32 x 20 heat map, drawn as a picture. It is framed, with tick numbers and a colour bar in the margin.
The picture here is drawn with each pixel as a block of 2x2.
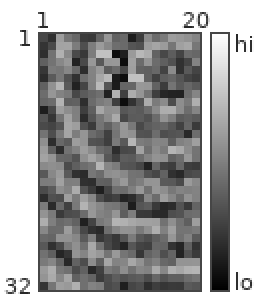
Concentric rings centre on the top right. Overall the values sit about 40% of the way up the scale. Neither half mirrors the other. No single row or column stands out from its neighbours. Values change most from cell to cell in the top middle. An odd patch, rougher than its surroundings, sits in the top middle.
